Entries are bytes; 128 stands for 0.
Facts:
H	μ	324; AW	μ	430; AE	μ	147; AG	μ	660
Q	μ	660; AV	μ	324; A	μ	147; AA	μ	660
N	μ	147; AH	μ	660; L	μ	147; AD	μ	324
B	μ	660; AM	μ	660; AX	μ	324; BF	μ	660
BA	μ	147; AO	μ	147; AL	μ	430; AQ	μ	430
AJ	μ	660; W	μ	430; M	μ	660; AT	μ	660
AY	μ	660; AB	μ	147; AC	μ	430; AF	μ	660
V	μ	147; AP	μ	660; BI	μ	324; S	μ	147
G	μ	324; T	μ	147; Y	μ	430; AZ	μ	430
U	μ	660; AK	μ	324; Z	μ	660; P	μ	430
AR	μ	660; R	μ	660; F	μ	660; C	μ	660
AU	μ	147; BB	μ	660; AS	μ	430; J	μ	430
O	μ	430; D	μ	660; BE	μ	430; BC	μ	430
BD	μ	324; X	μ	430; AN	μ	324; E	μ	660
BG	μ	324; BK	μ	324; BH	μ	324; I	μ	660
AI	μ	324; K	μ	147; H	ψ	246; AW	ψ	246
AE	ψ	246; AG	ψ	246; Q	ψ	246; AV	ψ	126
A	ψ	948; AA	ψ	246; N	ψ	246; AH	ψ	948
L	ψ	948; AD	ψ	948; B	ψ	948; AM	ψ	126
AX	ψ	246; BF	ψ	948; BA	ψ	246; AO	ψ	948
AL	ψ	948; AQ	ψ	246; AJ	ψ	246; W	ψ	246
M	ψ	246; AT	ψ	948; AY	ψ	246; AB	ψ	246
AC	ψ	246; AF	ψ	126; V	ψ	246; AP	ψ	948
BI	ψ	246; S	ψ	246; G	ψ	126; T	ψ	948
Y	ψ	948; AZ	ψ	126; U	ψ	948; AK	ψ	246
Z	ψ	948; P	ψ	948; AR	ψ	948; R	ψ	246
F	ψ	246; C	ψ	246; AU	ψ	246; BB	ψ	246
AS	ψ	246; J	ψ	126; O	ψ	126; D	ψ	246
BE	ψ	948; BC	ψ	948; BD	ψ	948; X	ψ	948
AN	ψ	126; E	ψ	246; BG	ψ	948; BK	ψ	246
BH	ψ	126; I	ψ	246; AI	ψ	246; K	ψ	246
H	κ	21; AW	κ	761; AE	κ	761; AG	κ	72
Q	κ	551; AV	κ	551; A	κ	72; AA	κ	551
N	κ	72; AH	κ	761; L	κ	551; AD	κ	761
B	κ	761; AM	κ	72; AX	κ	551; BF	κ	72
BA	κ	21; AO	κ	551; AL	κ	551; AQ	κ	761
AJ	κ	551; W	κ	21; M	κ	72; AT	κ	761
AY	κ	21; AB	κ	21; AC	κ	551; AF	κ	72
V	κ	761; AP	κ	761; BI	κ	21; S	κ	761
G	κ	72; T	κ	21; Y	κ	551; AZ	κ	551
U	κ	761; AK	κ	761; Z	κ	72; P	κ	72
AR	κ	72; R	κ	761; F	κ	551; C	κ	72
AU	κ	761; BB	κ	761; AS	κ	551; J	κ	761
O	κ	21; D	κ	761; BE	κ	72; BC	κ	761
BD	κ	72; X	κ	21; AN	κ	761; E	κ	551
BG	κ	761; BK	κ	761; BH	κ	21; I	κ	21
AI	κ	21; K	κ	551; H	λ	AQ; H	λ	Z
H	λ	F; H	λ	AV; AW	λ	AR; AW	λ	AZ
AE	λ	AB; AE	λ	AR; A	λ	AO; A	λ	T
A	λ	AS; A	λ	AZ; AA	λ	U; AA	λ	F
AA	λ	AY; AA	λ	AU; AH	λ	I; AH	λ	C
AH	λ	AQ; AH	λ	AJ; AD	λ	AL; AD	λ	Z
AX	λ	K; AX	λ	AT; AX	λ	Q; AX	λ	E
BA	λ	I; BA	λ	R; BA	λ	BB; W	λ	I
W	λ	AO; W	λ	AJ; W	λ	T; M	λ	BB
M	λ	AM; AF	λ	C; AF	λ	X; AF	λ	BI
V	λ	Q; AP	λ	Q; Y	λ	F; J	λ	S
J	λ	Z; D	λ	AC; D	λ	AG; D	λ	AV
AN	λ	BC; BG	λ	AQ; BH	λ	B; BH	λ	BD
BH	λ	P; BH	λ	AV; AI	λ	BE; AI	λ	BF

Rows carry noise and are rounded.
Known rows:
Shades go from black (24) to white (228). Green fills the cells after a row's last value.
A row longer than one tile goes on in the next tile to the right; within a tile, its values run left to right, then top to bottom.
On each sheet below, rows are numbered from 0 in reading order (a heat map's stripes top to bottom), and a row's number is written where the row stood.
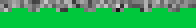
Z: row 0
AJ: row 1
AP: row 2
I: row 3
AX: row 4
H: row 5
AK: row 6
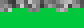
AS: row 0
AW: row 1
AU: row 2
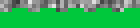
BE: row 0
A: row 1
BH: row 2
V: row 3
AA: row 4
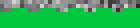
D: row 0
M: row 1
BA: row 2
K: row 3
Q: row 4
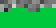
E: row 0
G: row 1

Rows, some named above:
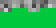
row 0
Z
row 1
T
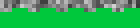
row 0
T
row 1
BE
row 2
AE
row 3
W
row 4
K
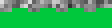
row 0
A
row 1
AH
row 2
AW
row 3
O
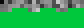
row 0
AV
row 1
AC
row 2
AW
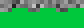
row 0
BC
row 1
AI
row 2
AN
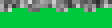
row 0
AO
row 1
AH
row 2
AS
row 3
AZ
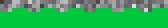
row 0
F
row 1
AE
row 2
N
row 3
BI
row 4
AB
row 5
BD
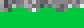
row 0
AR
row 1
P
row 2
AF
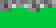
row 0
AM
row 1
BF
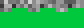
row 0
J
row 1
AE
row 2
X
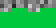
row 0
AQ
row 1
L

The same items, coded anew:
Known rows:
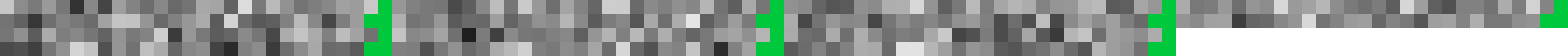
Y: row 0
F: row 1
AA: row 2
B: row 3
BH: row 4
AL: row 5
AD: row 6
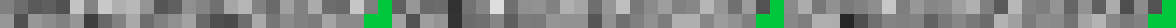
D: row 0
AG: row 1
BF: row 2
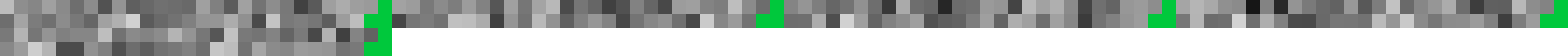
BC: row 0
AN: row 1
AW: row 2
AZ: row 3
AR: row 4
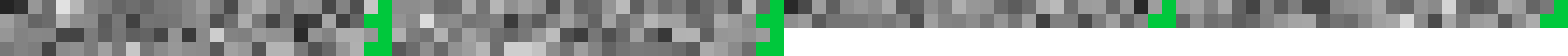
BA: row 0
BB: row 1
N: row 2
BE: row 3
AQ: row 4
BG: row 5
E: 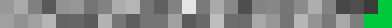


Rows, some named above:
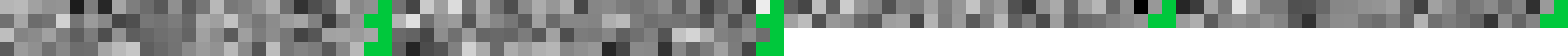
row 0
AZ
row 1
AO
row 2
K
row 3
AB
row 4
BC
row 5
H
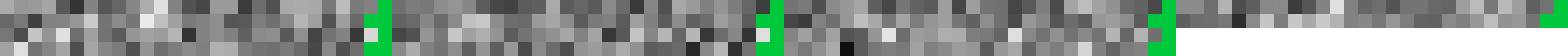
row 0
AV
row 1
BI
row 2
AI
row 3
BD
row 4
AO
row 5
A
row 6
Z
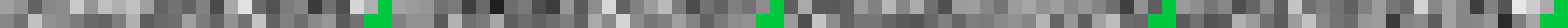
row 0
AH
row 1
AS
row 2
M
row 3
J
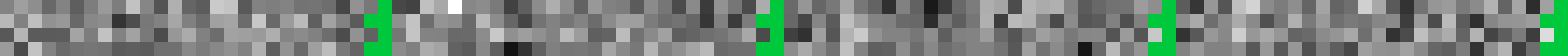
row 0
AJ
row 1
T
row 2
W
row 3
V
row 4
M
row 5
AM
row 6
AE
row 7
A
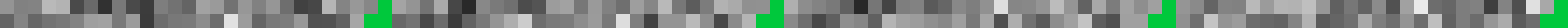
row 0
X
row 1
P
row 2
AC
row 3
AH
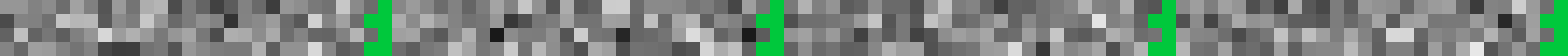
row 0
AN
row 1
AJ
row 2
G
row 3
O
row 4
AF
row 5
AX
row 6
BE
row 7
F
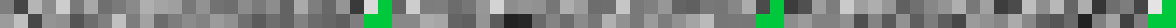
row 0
L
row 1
AM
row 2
A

